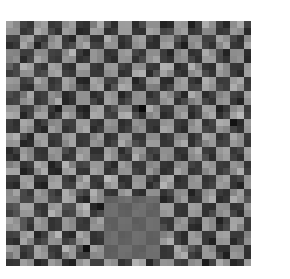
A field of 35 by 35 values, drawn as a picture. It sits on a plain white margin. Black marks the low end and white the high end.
In the bottom middle lies a patch that is calmer than the rest. The histogram has two humps. The bottom middle is the smoothest part. The field is checkered. Overall the values sit about 40% of the way up the scale.
